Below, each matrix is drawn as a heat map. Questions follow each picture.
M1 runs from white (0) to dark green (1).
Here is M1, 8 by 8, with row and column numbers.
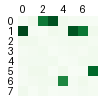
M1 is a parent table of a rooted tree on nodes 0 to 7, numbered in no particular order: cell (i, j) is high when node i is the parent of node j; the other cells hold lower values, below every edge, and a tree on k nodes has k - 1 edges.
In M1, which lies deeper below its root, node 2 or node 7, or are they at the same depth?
the same depth
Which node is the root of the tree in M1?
1
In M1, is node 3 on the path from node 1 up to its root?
no
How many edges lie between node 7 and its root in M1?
2
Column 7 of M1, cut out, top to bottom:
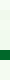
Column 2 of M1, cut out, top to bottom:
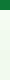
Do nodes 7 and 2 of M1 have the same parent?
no
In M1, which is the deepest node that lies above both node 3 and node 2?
0
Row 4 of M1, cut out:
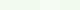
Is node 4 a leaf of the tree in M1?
yes
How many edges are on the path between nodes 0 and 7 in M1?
3
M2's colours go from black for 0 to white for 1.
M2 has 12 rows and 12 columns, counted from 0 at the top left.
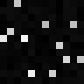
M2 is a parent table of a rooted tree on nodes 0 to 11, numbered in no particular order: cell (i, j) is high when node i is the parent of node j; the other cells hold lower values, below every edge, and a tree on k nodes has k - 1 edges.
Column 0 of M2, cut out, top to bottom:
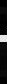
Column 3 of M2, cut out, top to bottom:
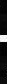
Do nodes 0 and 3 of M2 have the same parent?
yes
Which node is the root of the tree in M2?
5
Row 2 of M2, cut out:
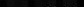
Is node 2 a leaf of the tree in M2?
yes
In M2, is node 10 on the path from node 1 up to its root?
yes
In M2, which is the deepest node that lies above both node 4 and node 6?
3
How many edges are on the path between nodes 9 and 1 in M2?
6
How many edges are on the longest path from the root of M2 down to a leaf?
4
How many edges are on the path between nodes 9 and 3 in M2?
3
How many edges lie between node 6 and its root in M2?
2
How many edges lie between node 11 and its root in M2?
4
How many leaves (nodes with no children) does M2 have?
5
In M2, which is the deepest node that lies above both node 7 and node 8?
3
